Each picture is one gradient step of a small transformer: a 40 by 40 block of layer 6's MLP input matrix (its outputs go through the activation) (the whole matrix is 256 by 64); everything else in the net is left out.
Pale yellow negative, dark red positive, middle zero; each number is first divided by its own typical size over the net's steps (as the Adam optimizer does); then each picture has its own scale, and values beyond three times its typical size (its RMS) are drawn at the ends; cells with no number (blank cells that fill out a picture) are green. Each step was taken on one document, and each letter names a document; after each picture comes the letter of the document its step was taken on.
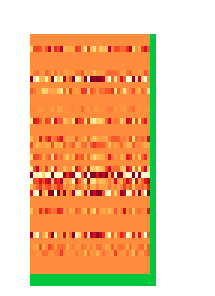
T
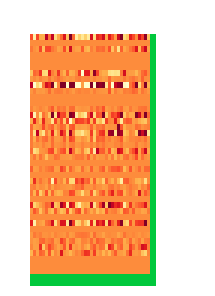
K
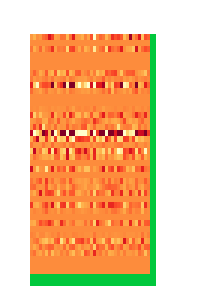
K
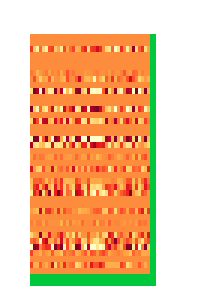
T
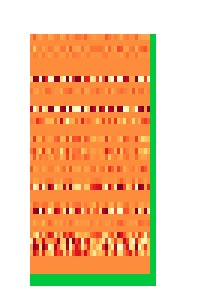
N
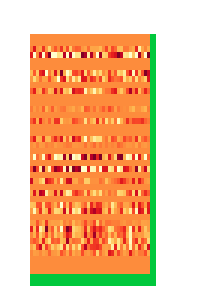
N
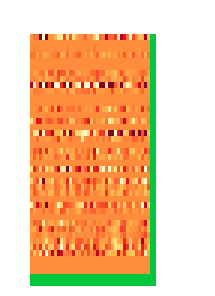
K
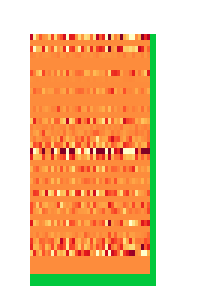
K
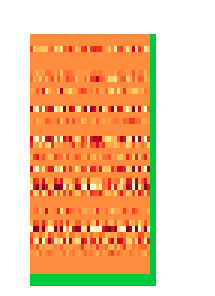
T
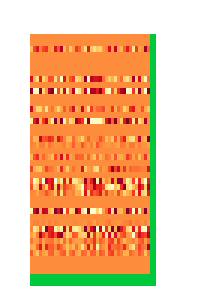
T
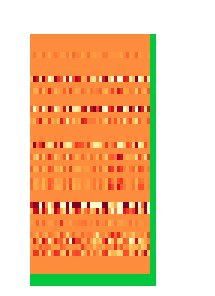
N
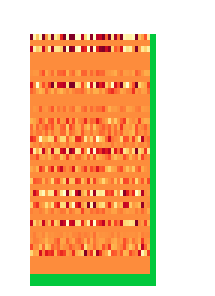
K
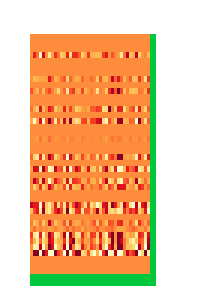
N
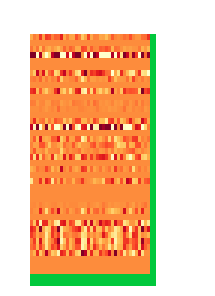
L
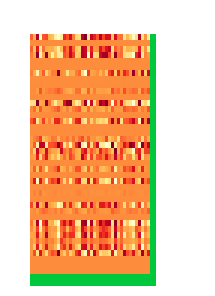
L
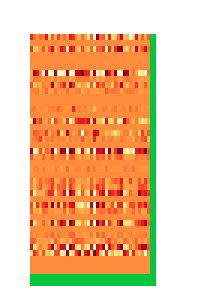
K
